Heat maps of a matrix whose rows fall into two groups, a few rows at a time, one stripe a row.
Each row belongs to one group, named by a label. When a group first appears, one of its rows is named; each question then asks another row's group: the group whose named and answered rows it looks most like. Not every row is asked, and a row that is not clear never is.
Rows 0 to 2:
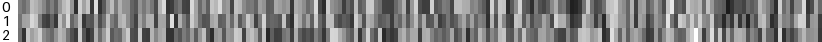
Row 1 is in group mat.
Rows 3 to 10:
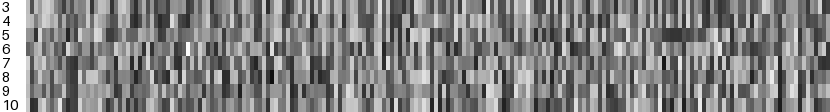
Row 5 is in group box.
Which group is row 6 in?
mat
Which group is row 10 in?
box
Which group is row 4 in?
box
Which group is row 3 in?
box
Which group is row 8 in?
box
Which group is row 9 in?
box
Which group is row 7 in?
box
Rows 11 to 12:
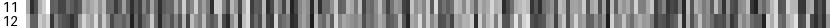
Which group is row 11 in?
box
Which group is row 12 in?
box
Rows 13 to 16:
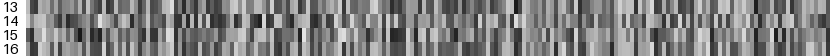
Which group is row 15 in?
mat
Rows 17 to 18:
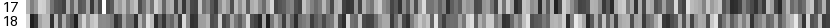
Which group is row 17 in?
mat
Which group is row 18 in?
box
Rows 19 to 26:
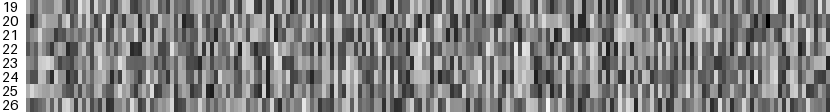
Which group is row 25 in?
box
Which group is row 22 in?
box
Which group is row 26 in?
mat
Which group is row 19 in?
box
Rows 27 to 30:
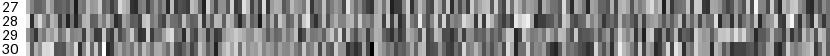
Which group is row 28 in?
box
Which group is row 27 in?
box
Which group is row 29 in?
mat
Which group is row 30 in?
mat
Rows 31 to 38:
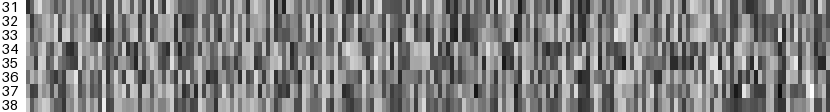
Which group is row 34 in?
box
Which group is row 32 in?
mat
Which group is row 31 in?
mat
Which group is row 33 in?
mat
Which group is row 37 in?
mat
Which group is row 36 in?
mat
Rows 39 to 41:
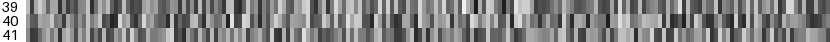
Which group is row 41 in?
mat
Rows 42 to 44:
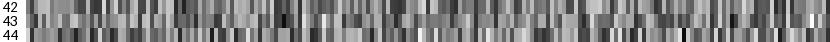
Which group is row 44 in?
box
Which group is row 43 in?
mat
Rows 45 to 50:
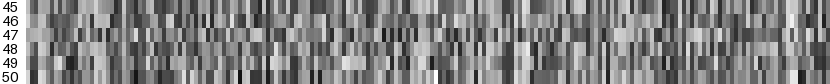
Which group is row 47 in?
mat
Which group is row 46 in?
box
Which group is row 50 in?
box
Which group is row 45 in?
box
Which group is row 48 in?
box
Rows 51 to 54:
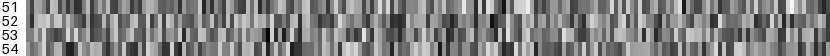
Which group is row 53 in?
mat
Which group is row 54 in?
box
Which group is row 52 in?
mat
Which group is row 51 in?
box
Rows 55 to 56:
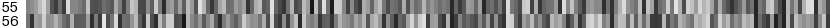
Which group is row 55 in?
mat
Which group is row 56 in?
mat
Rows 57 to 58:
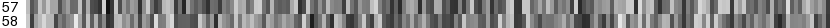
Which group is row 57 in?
mat
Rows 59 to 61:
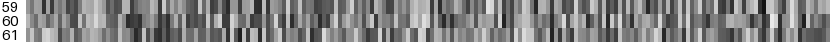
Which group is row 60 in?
box
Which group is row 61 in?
box
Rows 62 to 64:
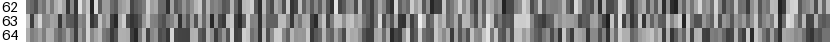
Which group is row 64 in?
box
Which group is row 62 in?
box
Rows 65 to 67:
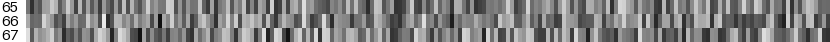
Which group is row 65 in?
mat
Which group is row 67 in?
box
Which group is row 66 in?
mat
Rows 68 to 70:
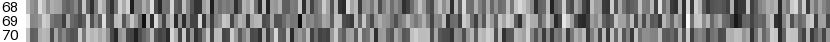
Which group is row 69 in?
mat
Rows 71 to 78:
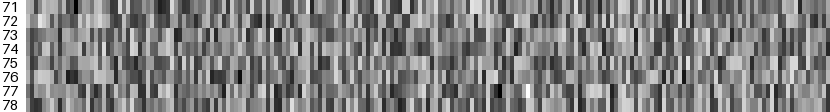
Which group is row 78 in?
mat
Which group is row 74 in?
mat
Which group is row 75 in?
box
